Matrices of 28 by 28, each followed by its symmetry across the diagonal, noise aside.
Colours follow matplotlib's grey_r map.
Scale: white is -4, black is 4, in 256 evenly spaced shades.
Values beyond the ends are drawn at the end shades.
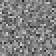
neither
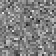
neither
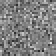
antisymmetric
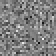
antisymmetric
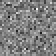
neither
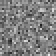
antisymmetric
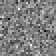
antisymmetric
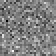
neither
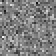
antisymmetric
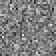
neither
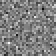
antisymmetric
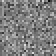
neither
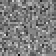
neither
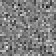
antisymmetric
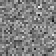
neither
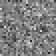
antisymmetric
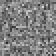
antisymmetric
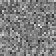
neither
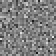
antisymmetric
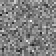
neither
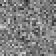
antisymmetric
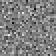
antisymmetric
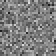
neither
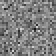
neither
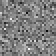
neither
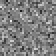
antisymmetric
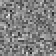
neither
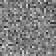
antisymmetric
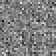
antisymmetric
